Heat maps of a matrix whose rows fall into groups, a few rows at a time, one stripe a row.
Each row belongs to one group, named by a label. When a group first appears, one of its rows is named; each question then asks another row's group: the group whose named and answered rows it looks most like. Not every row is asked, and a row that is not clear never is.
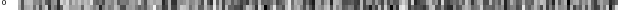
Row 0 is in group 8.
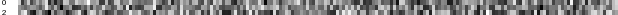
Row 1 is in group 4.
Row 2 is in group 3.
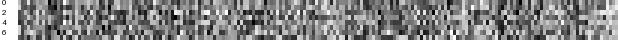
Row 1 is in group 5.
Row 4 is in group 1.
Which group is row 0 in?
5
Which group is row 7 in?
1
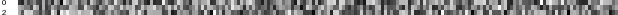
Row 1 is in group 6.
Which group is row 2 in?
8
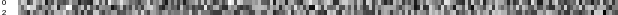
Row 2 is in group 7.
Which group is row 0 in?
6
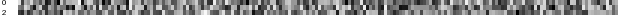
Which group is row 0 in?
8
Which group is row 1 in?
3
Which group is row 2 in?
1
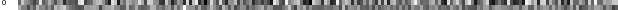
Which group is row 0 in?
3
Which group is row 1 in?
7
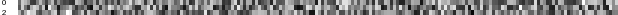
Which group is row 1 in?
6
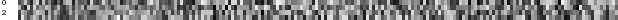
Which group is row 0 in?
1
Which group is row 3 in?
6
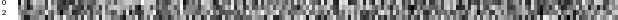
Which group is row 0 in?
6
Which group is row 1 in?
6
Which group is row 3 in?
7
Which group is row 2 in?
4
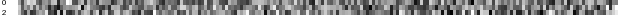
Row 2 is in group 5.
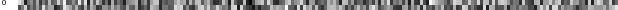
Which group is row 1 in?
1
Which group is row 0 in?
7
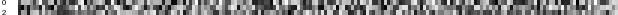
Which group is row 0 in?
3
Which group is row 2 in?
6
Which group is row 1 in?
1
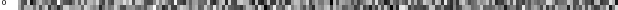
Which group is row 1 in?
8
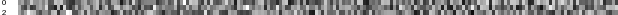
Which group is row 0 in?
7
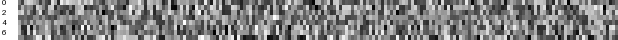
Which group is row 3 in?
1
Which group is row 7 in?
6
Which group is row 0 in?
8
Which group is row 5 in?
4
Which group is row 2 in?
3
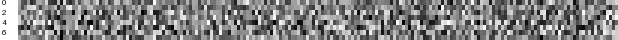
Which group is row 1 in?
8
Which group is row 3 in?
8
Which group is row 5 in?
1
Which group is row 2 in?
3
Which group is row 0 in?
5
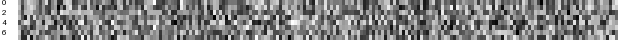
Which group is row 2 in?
8
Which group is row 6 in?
7
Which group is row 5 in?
5
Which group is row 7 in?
4
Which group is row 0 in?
4
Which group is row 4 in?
3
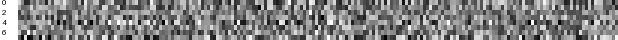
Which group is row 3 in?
1
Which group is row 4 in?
6
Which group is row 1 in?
7
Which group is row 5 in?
3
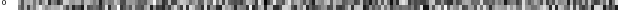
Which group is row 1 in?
7
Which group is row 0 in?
8
